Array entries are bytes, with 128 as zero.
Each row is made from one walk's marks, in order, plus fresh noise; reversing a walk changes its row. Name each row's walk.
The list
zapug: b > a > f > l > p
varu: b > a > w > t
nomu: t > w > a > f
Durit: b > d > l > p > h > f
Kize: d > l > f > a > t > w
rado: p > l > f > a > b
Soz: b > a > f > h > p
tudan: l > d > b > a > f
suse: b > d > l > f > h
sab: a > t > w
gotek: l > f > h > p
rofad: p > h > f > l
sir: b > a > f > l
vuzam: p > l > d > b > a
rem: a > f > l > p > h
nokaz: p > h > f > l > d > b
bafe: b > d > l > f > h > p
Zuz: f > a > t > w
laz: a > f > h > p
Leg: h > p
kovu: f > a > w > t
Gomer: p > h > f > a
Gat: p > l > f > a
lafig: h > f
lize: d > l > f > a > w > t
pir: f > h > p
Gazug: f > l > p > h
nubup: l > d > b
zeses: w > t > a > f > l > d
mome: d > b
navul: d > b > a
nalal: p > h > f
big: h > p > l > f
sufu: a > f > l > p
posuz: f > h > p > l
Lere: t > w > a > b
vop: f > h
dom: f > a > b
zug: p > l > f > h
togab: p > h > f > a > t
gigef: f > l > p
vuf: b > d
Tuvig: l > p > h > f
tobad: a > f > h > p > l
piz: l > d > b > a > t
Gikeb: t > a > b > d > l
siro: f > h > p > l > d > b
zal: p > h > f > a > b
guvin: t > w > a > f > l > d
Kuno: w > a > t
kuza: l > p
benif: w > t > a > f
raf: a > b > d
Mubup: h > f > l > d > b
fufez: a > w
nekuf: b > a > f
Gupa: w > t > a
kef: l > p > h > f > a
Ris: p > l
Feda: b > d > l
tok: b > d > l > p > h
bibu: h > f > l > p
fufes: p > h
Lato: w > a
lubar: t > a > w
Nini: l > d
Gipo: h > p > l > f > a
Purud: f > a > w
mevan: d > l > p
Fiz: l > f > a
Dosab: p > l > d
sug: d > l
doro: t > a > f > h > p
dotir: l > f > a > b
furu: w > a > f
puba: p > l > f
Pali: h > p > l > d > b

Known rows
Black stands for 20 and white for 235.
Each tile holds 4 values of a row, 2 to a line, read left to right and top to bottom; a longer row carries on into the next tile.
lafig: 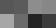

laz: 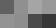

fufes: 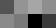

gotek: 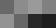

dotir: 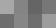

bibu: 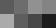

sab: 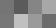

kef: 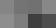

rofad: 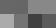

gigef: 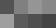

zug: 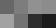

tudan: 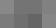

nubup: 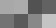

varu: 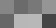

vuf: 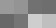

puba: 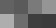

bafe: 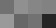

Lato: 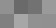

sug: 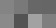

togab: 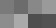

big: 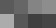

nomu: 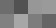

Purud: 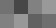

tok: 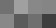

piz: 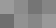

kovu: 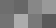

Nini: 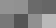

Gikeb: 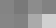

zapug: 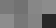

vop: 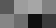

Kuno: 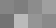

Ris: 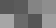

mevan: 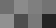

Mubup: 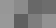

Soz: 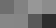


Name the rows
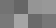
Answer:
benif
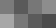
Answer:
Gipo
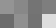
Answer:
dom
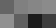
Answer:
Tuvig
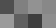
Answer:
posuz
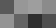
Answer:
Gazug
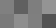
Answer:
nekuf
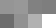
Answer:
raf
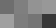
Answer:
sufu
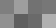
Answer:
siro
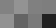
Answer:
suse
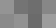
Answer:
rado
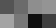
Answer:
nalal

